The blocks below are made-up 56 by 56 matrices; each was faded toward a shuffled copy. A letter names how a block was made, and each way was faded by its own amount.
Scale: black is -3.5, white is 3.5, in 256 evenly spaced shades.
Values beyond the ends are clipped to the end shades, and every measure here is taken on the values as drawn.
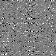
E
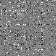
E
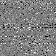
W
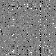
E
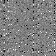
E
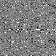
W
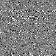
W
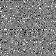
W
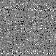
W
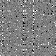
E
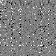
E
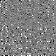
E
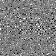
W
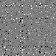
E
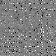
E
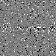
E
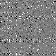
E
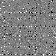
E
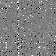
E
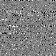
W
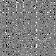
E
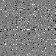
E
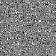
W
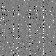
E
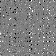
E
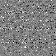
W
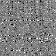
W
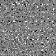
W
